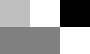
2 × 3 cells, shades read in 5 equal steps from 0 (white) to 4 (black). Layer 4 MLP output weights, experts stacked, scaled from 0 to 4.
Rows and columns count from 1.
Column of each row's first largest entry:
3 1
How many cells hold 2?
2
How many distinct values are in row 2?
2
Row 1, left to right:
1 0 4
